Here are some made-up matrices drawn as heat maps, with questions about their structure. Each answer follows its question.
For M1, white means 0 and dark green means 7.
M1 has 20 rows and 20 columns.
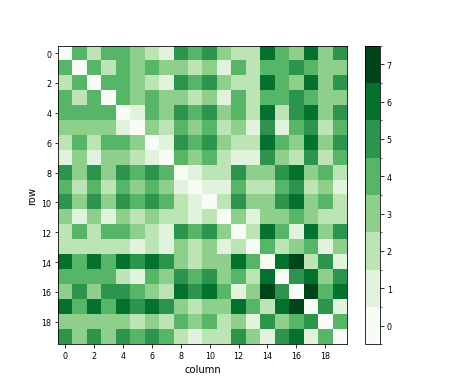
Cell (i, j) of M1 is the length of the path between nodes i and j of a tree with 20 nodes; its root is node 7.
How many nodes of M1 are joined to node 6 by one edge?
1
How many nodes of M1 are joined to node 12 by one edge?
2
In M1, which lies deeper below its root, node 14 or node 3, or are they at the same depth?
node 14
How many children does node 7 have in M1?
5
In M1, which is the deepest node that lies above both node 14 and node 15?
13
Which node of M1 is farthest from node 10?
16
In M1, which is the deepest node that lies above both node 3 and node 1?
11
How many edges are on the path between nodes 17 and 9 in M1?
2
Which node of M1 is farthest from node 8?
16
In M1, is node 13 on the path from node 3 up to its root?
yes
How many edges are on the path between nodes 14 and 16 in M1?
7
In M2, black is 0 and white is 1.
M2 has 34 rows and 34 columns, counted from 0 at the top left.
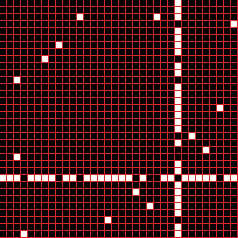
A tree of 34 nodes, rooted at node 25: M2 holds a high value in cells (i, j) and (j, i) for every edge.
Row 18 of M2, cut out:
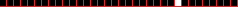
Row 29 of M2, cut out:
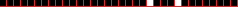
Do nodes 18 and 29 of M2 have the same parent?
yes
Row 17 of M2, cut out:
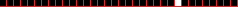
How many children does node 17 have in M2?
0
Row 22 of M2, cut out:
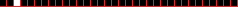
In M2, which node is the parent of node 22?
2
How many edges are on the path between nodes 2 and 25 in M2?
1
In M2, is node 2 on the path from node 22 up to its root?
yes
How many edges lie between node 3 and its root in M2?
2
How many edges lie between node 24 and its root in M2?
1
